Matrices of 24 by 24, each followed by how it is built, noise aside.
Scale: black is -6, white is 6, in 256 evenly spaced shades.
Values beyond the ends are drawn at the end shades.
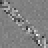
banded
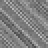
Toeplitz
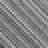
Toeplitz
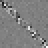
banded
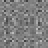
low rank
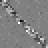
banded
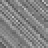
Toeplitz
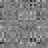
low rank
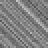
Toeplitz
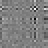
low rank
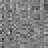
low rank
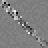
banded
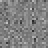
low rank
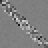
banded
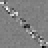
banded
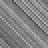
Toeplitz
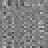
low rank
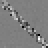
banded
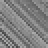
Toeplitz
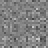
low rank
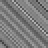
Toeplitz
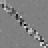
banded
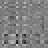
low rank
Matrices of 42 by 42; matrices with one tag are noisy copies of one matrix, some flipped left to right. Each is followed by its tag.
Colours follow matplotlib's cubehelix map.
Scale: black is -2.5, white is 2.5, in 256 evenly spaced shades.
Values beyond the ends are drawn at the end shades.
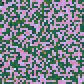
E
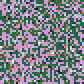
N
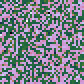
N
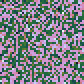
N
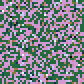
E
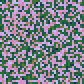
E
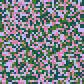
E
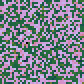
E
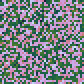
E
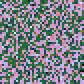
N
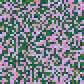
N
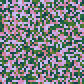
E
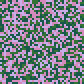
E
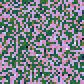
N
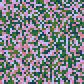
N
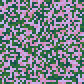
E
